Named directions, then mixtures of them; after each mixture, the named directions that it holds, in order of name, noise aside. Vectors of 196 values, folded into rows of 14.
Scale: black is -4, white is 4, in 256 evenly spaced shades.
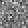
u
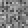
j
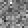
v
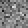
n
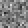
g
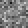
g, v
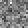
v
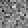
n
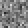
g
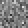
g, u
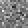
n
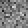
n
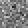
n
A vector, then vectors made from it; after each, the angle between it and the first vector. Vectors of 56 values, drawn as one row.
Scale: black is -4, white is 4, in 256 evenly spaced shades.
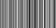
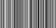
partly opposed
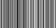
nearly opposite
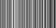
partly aligned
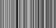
partly opposed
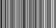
orthogonal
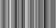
orthogonal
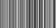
nearly parallel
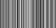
partly opposed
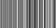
nearly parallel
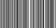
nearly opposite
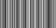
partly opposed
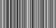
partly opposed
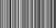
orthogonal
